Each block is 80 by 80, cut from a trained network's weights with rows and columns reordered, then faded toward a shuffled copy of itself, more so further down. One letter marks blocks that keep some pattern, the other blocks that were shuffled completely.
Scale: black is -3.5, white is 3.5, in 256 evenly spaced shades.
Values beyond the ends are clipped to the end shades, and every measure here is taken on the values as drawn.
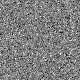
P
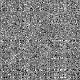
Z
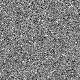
P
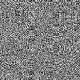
Z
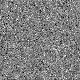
P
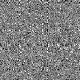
Z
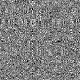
Z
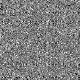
Z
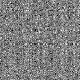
Z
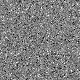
P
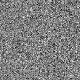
Z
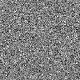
Z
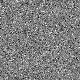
P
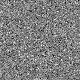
P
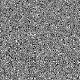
Z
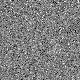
P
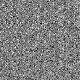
Z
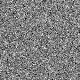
P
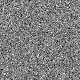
P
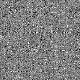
Z
